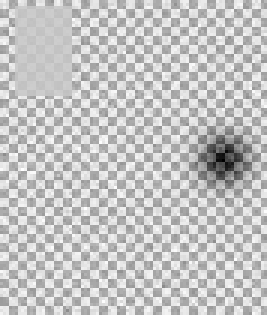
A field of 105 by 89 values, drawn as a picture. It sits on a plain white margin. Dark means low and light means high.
A checkerboard runs through the table. The middle right is the ninth with the lowest average. An odd patch, calmer than its surroundings, sits in the top left. A single dip lies in the middle right. There is no overall slope. No row or column stands out.
